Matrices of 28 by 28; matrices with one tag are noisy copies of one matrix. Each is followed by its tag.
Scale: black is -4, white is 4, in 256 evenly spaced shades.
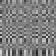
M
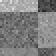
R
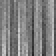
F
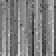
F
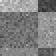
R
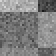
R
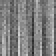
F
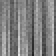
F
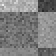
R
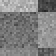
R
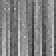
F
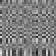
M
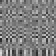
M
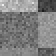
R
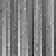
F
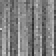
F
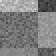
R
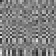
M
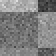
R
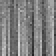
F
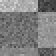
R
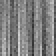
F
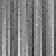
F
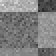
R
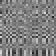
M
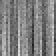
F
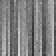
F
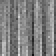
F
